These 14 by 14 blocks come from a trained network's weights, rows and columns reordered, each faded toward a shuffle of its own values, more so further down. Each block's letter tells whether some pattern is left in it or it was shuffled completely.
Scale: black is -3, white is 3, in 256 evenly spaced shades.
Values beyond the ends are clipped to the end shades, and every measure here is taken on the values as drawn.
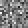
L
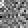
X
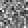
L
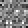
X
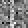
X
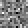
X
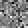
L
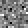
L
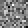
L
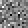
L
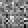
X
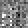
X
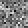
L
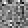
X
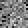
L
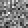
L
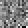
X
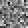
L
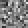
X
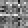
X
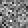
L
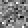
L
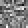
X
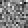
L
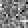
L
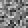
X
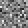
L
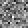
L
